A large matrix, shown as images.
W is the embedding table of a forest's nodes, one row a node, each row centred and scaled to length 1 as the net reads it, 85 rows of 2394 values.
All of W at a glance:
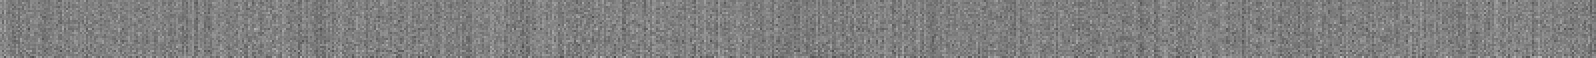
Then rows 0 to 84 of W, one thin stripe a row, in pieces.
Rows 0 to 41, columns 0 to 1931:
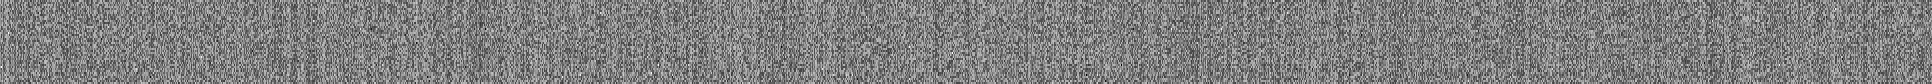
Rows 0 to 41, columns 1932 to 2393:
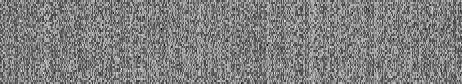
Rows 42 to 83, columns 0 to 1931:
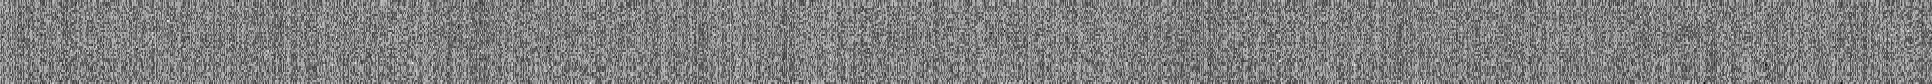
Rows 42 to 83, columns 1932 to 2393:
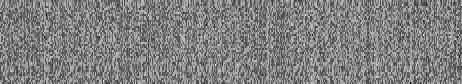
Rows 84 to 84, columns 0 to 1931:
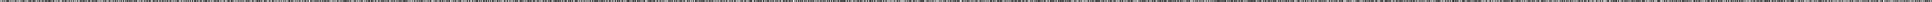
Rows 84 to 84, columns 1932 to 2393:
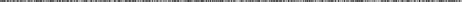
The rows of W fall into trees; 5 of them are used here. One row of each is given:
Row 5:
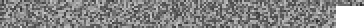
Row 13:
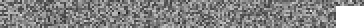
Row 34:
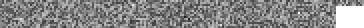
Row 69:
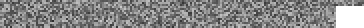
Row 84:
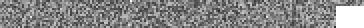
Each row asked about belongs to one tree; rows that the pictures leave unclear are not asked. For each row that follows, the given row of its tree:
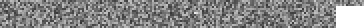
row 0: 34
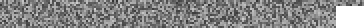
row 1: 84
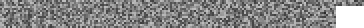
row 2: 69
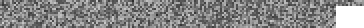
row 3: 5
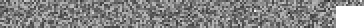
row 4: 34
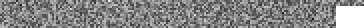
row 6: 5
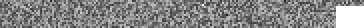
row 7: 34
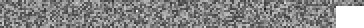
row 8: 69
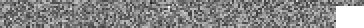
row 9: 69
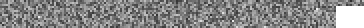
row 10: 84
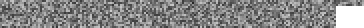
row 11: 34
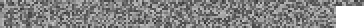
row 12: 69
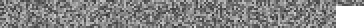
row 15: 5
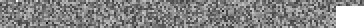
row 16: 84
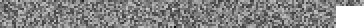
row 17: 34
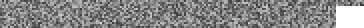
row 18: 5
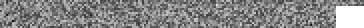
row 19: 69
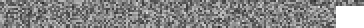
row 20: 69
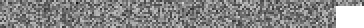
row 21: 13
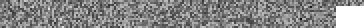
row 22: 34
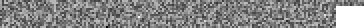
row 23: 5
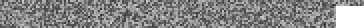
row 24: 13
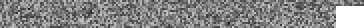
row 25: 69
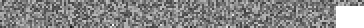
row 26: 13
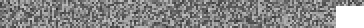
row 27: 34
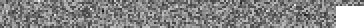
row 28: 69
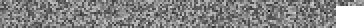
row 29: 5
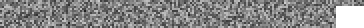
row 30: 69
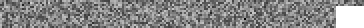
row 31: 69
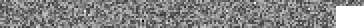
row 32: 34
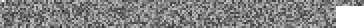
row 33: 69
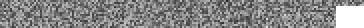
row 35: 34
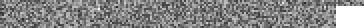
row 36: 5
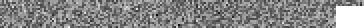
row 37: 5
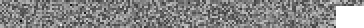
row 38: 84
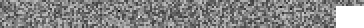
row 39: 34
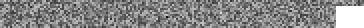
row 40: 69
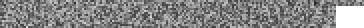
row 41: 5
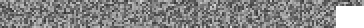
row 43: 34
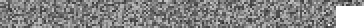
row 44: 34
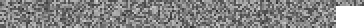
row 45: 13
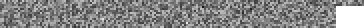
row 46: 69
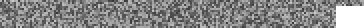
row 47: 34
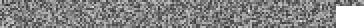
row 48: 5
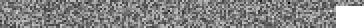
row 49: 13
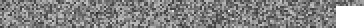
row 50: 5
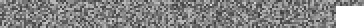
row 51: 5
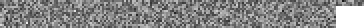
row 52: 69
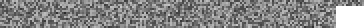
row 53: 34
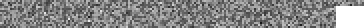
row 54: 13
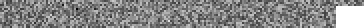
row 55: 69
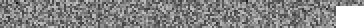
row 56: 84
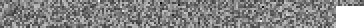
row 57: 69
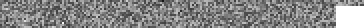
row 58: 13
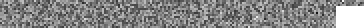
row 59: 84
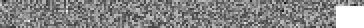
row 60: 13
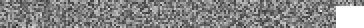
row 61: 13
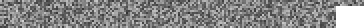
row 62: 13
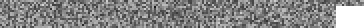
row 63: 34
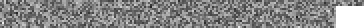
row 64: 69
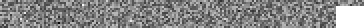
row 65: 13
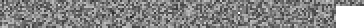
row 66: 5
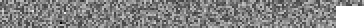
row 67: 84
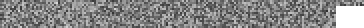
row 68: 5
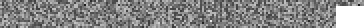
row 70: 5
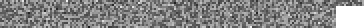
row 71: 34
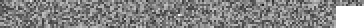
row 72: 34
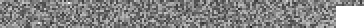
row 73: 84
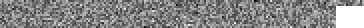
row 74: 84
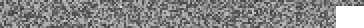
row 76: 69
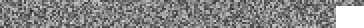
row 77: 69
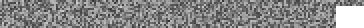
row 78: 5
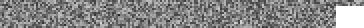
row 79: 5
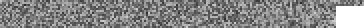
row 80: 84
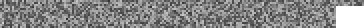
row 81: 69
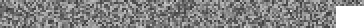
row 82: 34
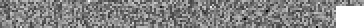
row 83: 34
